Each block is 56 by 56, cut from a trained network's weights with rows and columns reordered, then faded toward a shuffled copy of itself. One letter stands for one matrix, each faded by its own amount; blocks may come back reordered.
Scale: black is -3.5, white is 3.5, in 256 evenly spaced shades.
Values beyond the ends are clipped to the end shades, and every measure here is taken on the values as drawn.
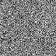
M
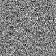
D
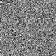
D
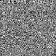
M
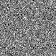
D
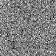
D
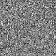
D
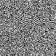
D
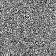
D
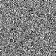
D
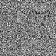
M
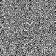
D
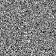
D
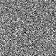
D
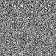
D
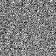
M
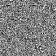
D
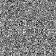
M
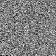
M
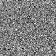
M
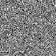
D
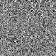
M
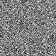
D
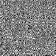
M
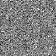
M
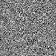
M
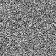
D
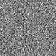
D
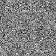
D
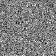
D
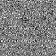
M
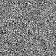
M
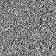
D
